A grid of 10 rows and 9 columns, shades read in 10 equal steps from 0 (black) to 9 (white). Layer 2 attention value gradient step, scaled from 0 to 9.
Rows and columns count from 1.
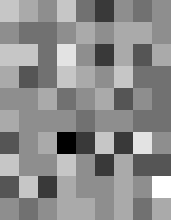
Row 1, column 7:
5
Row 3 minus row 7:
4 2 -2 8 3 -5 4 -5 1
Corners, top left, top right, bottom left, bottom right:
7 5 5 6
